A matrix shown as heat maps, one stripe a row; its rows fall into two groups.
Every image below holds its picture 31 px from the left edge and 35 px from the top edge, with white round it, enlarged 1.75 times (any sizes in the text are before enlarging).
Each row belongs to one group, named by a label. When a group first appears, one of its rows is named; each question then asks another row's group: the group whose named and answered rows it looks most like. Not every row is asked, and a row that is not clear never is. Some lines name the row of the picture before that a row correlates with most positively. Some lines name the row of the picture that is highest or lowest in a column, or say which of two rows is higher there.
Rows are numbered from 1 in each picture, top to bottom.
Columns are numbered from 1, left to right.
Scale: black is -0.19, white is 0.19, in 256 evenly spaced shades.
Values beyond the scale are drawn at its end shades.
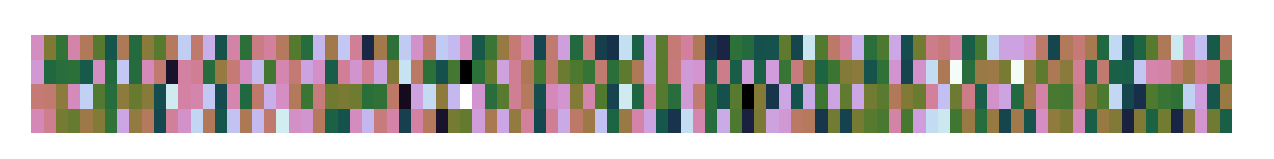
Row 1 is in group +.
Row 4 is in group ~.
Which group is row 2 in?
~
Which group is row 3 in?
+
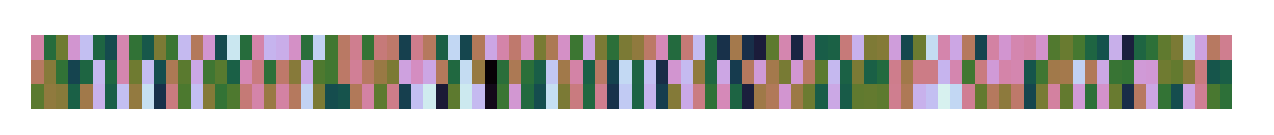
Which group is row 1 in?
+
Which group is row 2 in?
~
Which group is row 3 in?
~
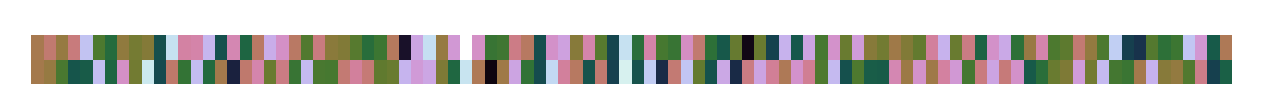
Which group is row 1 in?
+
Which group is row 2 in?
~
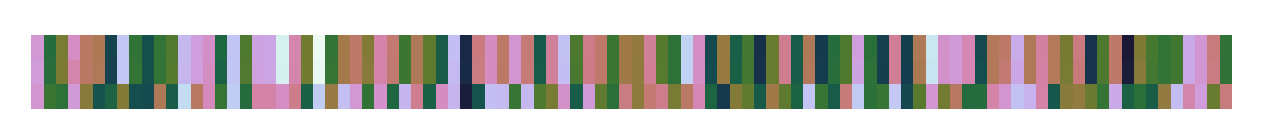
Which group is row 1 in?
+
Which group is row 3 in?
+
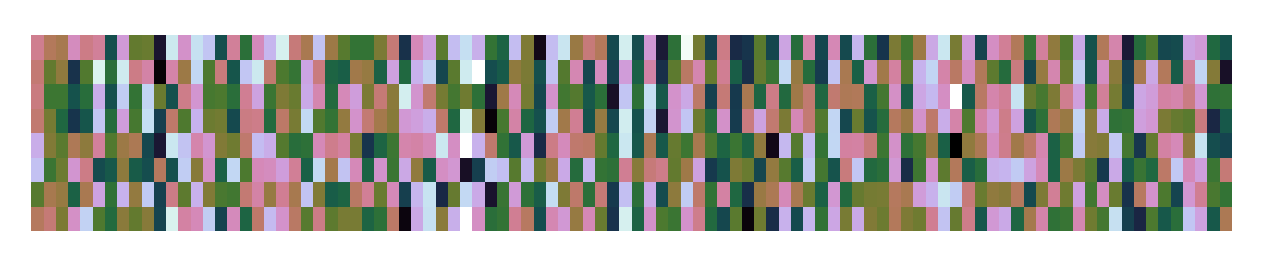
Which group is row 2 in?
~
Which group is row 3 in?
~
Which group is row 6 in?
+
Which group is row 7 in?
~
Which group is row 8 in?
+
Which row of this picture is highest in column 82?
6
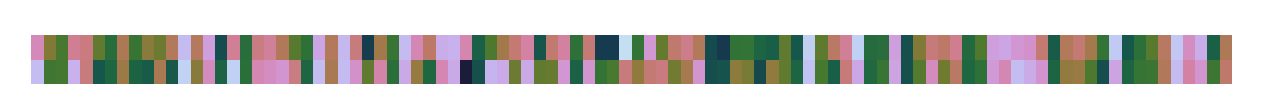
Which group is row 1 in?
+
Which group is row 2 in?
+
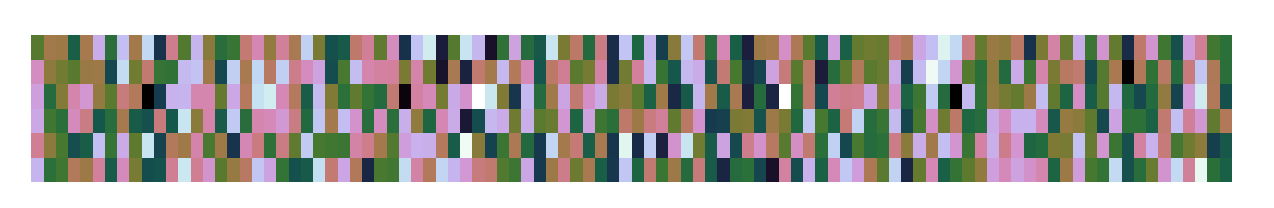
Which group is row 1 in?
~
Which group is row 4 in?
+
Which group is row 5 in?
~
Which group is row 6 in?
+
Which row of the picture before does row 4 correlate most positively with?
2
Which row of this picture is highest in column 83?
3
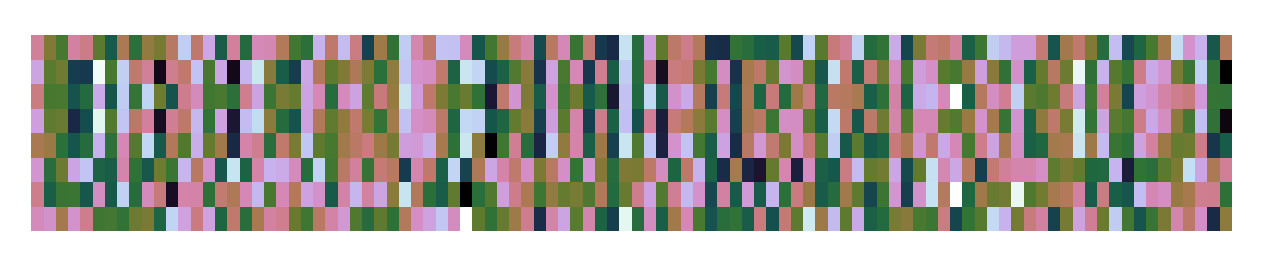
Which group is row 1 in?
+
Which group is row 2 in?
~
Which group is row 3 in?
~
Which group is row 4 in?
~
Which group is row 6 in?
+
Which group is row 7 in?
~
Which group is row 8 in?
+
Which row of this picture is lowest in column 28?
1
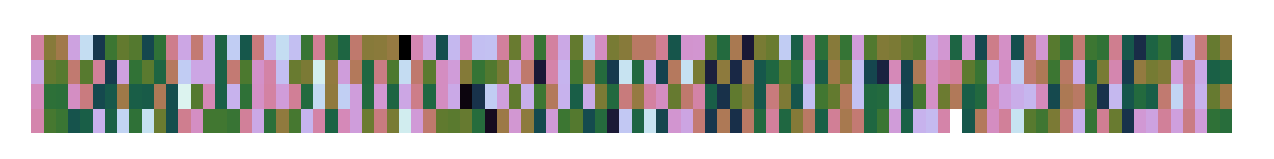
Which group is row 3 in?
+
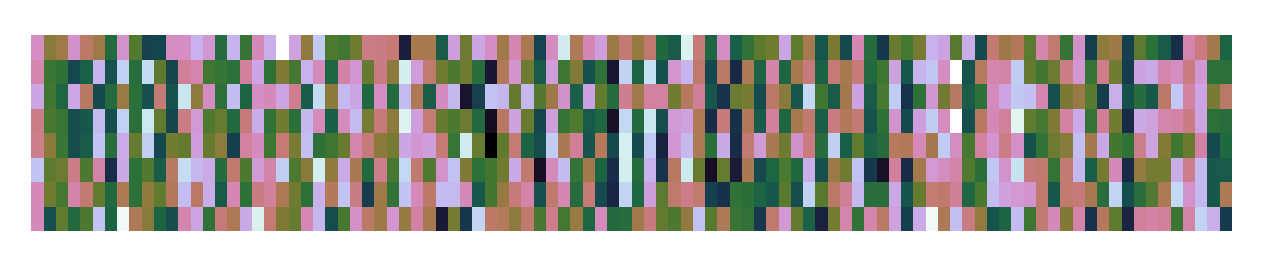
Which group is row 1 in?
+
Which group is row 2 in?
~
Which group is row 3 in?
+
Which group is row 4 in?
~
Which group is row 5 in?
~
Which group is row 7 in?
+
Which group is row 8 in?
~
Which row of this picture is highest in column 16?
8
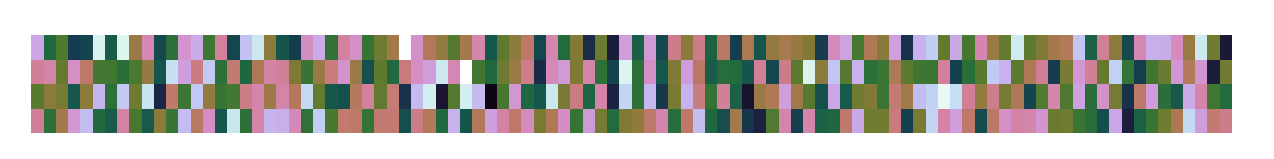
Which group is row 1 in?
~
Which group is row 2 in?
+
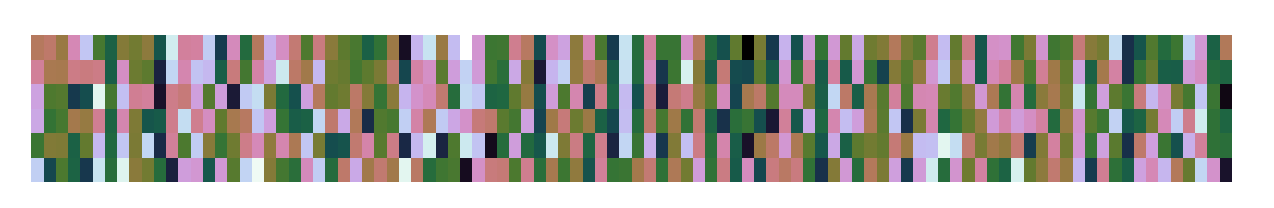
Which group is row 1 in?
+
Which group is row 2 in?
+
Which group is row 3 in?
~
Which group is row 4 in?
+
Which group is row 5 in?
~
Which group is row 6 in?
~
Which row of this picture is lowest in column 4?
3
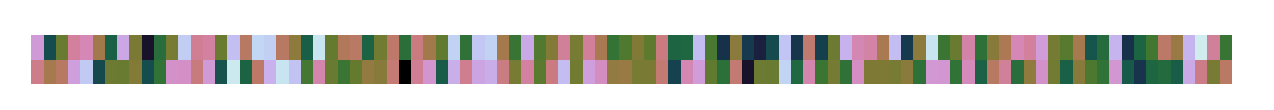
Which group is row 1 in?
+
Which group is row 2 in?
+
